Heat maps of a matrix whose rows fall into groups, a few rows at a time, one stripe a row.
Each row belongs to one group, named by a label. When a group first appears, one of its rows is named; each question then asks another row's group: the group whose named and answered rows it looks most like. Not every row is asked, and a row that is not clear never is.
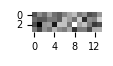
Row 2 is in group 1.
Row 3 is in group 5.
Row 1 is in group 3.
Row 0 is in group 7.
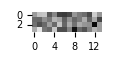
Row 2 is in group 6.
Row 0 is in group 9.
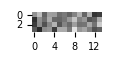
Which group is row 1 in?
7
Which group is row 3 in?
1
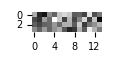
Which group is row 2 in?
3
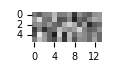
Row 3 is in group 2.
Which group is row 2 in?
7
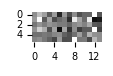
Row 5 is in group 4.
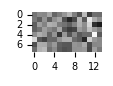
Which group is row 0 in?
7
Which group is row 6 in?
9
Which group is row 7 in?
9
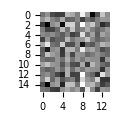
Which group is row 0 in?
4
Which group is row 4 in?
4
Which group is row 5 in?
2
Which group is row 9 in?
6
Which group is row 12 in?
4
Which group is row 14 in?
1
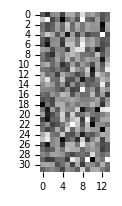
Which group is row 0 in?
1
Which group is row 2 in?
6
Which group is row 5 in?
1
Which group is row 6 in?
1
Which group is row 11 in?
3
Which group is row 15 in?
4
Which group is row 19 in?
5
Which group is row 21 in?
3
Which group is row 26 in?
1
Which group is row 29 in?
3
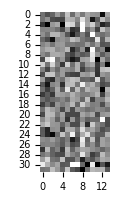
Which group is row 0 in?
6
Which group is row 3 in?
4
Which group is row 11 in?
5
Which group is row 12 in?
9
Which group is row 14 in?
1
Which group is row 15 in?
6
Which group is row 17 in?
3
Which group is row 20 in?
9
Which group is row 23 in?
1
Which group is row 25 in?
4
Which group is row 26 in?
4
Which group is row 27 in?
2
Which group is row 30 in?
7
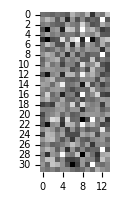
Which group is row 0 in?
3
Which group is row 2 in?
4
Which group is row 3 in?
1
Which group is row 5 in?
3
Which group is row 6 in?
2
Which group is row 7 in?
6
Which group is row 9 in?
7
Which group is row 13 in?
9
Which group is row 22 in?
1
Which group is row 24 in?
9
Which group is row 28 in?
5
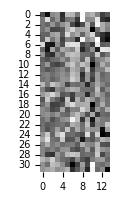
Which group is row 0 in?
1
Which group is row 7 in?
5
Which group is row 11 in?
3
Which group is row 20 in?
7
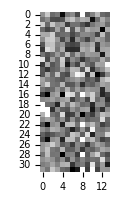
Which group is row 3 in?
6
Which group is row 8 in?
6
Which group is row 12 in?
7
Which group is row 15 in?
6
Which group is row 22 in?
1
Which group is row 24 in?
3
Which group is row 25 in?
1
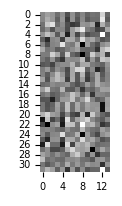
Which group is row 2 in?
9
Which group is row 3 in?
7
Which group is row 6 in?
5
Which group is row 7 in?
5
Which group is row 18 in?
6
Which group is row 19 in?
6
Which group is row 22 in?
1
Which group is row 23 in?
4
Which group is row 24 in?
5
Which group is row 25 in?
1
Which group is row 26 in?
2
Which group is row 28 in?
7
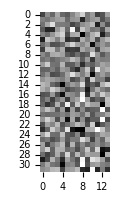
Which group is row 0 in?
7
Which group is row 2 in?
9
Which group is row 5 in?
9
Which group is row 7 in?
9
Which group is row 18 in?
6
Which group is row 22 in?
7
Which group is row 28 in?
6
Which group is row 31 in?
7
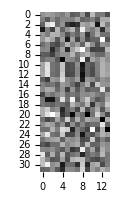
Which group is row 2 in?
9
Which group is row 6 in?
2
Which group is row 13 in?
5
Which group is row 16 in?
9
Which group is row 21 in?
6
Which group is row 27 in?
4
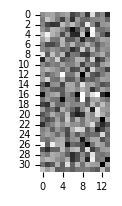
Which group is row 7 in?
4
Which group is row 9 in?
7
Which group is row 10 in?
5
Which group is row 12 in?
5
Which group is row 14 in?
1
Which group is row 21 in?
6
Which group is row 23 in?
7
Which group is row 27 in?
3
